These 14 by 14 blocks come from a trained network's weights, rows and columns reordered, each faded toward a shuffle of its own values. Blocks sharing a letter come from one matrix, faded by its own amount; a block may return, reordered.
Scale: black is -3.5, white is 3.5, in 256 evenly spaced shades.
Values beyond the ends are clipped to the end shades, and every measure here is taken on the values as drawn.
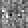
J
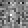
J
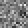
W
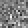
J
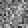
J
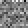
W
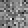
W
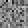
J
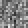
J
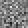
W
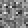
J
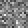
J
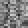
W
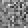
J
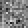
J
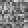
W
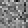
J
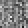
J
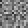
W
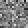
J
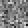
J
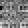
W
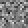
J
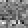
W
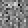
J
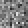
J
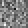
J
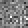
J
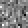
J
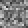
W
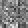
W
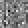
J
